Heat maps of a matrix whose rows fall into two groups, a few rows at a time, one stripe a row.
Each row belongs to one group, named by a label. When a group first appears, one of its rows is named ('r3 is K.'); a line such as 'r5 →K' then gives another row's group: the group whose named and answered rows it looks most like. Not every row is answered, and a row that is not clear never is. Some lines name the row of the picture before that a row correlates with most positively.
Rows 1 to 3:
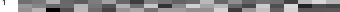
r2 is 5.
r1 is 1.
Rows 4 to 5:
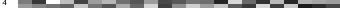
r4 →1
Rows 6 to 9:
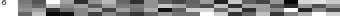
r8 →5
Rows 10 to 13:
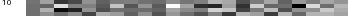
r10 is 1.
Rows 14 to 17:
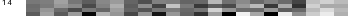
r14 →1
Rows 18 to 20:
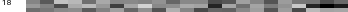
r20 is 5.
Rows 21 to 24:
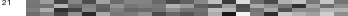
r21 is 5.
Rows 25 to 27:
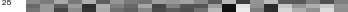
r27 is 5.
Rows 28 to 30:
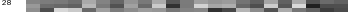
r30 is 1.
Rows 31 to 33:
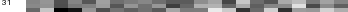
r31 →5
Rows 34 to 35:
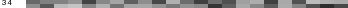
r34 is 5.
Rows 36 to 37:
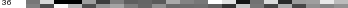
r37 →1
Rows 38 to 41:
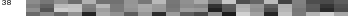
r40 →1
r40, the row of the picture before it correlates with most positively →37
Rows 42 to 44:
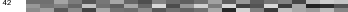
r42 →1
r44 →5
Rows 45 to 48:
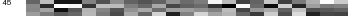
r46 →1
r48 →5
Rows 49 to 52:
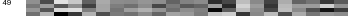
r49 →1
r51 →1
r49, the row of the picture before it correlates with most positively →46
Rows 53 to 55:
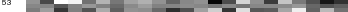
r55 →5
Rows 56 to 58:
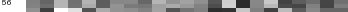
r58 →1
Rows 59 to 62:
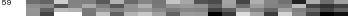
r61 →1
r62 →1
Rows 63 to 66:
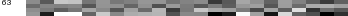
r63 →1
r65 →5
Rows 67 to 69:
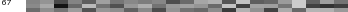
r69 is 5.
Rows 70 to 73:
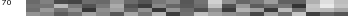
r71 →1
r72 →5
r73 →5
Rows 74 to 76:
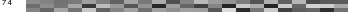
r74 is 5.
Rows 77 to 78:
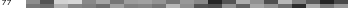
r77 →1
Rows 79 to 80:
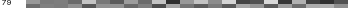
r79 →5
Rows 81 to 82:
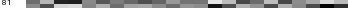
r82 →1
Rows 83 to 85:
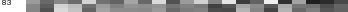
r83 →5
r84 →1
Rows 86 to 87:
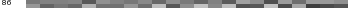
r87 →5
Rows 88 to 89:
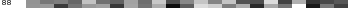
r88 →5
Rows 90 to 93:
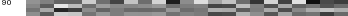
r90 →5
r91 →1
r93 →1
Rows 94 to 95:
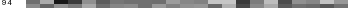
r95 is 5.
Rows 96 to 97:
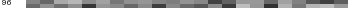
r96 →1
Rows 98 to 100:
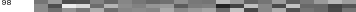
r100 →5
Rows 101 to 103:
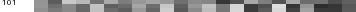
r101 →1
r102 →5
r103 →5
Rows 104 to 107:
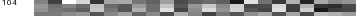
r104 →1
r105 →5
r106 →5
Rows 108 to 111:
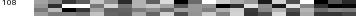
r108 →5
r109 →1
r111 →5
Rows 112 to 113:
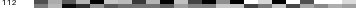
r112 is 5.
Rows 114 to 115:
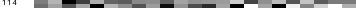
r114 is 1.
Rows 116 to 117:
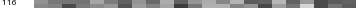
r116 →5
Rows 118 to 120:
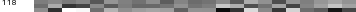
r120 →1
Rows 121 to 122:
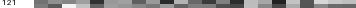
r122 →1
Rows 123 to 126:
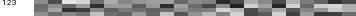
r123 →1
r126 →5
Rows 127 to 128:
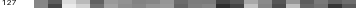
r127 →1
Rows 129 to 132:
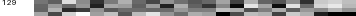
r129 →1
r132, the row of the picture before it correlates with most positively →128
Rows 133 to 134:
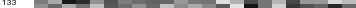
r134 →5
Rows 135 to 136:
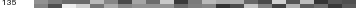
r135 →5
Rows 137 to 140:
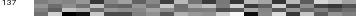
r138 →5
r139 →1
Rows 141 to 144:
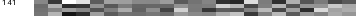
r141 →1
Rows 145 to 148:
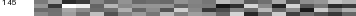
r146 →1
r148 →5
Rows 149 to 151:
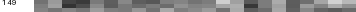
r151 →5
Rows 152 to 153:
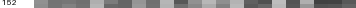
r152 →5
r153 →5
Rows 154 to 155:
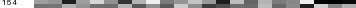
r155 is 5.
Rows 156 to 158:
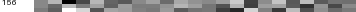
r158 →1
